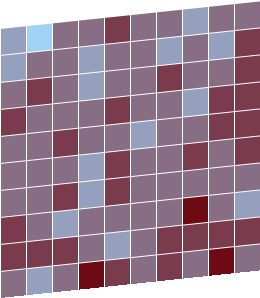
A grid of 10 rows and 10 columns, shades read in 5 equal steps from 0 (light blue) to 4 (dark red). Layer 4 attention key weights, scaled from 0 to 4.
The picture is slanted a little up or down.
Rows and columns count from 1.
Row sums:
17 17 22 23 22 22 21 21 26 25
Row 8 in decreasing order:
4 3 2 2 2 2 2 2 1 1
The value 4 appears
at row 8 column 8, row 10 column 4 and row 10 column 9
